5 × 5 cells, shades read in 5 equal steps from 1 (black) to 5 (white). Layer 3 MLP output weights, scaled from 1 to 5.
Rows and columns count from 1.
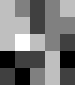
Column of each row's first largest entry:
1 1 2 4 4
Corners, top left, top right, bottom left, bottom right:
4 4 2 2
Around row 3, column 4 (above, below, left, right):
3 4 4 2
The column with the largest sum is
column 4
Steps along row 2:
same down up same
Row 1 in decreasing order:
4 4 3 3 2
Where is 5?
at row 3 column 2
